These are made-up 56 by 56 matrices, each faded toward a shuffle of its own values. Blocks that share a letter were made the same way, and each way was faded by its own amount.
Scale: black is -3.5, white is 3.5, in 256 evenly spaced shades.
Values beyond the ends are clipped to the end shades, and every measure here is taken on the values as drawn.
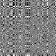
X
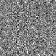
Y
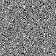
Y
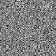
Y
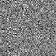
Y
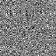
Y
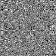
Y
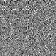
Y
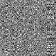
Y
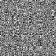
Y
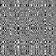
X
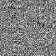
Y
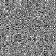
Y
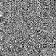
Y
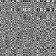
X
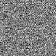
Y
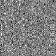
Y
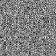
Y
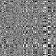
X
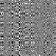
X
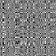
X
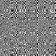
X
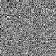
Y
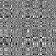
X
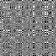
X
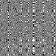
X
